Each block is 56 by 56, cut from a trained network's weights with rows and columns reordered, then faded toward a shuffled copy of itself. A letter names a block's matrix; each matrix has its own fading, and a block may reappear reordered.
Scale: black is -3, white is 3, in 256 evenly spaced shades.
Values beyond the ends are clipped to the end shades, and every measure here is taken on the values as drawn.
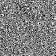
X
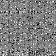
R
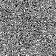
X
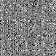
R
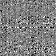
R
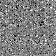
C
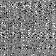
R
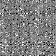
R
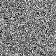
X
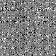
R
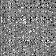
R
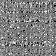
R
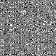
R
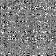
R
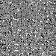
C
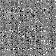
R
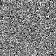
X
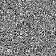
X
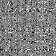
R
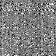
R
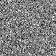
X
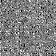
C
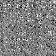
C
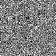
X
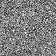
X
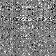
R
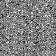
C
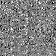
C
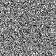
X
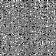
R
